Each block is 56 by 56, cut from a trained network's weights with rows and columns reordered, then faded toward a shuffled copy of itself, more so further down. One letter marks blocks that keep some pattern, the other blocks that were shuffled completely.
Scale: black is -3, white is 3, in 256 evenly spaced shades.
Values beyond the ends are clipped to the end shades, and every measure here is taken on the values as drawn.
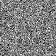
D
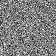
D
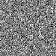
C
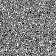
D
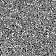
D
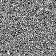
D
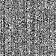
C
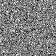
D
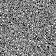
D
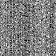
C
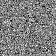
D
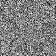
C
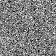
D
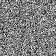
D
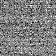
C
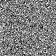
D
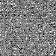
C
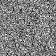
C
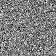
D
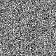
C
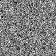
C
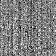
C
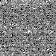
C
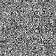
C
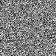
C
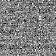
C
